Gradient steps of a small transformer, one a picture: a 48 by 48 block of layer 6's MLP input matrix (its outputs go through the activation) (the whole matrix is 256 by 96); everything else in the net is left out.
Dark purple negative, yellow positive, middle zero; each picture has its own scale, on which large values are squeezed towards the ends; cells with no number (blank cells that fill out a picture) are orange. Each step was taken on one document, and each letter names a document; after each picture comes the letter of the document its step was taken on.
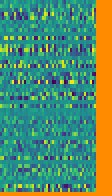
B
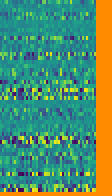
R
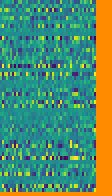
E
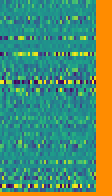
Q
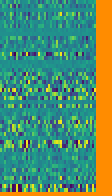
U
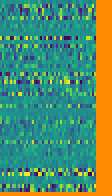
B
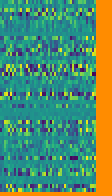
E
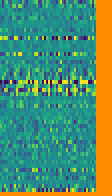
Q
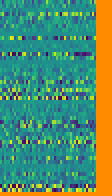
U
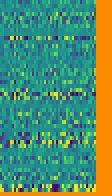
U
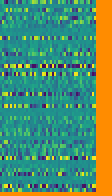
E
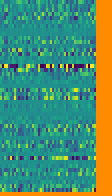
E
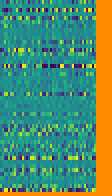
E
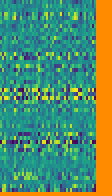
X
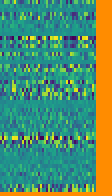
R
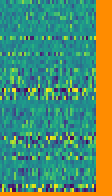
X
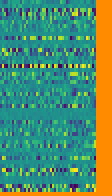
E
